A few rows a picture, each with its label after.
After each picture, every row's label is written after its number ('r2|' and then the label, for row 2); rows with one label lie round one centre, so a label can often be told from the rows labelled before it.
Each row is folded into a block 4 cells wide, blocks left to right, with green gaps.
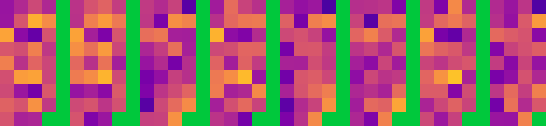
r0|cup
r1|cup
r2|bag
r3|cup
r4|bag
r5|bag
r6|cup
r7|bag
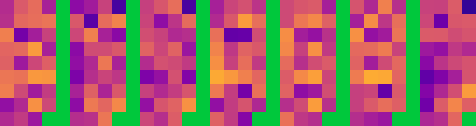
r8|cup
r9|bag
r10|bag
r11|cup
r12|cup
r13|cup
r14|bag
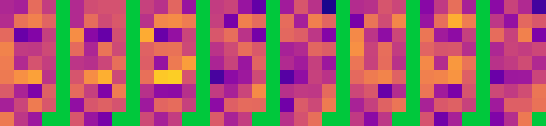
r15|cup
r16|cup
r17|cup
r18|bag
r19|bag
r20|cup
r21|cup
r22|bag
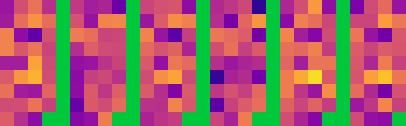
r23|cup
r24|bag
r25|cup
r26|bag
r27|cup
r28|cup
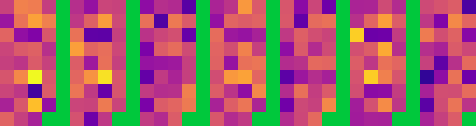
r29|cup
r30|cup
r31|bag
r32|cup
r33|bag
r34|cup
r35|bag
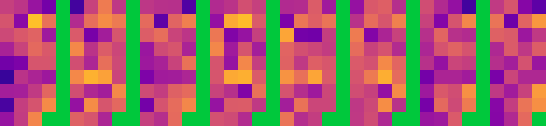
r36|bag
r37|cup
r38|bag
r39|cup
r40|cup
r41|cup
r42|bag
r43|bag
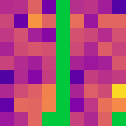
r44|bag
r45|bag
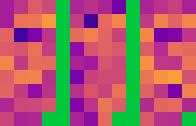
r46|cup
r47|bag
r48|cup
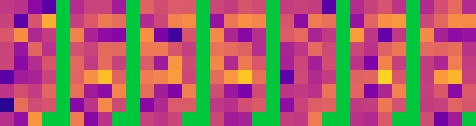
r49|bag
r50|cup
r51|cup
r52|cup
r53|bag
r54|cup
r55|cup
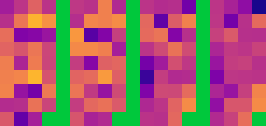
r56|cup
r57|cup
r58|bag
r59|bag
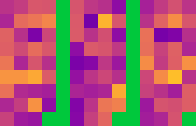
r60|cup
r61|bag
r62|cup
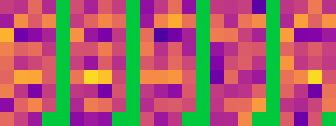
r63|cup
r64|cup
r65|cup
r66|bag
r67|cup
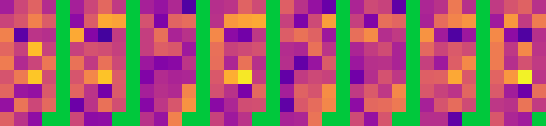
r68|cup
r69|cup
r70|bag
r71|cup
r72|bag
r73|bag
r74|cup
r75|cup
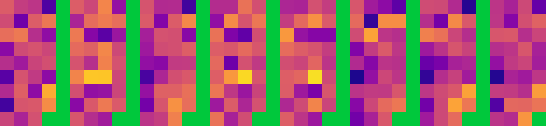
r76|bag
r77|cup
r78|bag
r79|cup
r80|cup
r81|bag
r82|bag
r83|bag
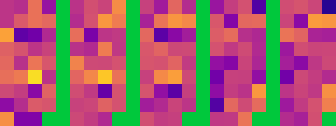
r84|cup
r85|cup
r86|cup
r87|bag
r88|bag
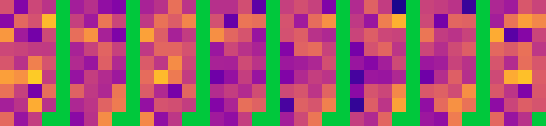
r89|cup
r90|bag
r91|cup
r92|bag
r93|bag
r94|bag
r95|bag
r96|cup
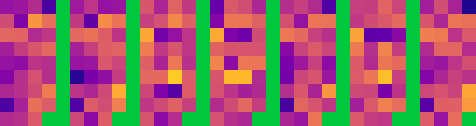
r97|bag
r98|bag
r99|cup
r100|cup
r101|bag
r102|cup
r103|bag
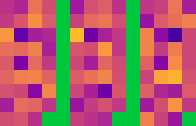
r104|cup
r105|cup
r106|cup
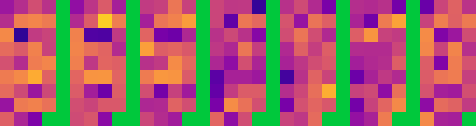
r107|cup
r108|cup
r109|cup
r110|bag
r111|bag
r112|bag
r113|cup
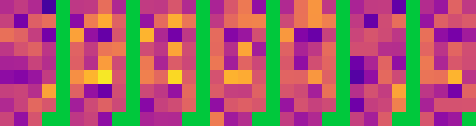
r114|bag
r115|cup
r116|cup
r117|cup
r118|cup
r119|bag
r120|cup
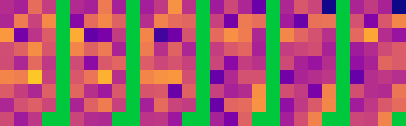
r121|cup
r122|cup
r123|cup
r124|bag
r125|bag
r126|bag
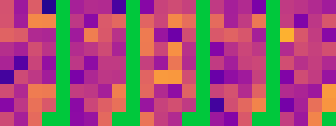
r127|bag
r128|bag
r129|cup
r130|bag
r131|bag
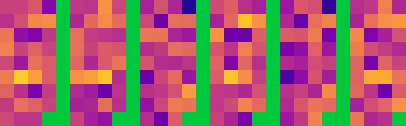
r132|cup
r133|cup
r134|bag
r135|cup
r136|bag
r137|cup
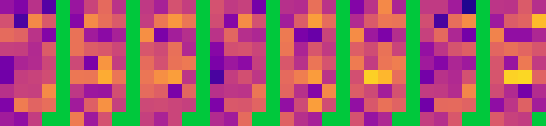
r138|bag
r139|cup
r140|cup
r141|bag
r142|cup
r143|cup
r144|bag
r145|cup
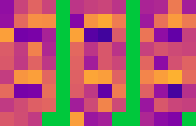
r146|cup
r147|cup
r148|cup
